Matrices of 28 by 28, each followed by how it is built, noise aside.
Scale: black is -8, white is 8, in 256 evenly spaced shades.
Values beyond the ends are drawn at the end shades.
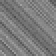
Toeplitz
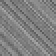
Toeplitz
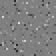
sparse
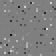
sparse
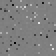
sparse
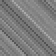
Toeplitz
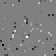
sparse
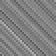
Toeplitz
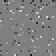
sparse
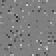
sparse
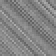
Toeplitz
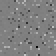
sparse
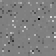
sparse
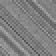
Toeplitz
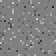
sparse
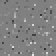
sparse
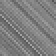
Toeplitz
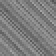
Toeplitz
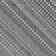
Toeplitz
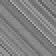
Toeplitz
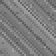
Toeplitz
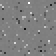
sparse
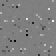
sparse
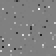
sparse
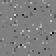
sparse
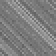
Toeplitz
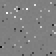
sparse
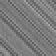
Toeplitz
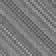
Toeplitz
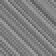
Toeplitz
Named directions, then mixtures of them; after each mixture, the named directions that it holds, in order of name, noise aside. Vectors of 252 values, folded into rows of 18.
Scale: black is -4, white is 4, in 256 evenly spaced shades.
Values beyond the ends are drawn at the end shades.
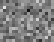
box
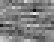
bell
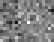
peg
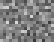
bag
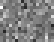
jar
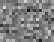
bell, box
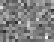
box, jar, peg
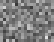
bag, box, jar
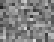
bag, bell, jar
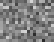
bag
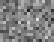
box, peg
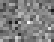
peg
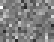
jar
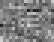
bell, box, peg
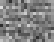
bag, bell, jar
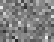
box, jar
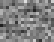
bag, bell, box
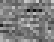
bell, box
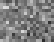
bag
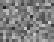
bag, box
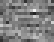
bell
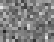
bag, box, jar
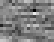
bell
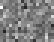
jar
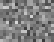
bag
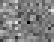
peg
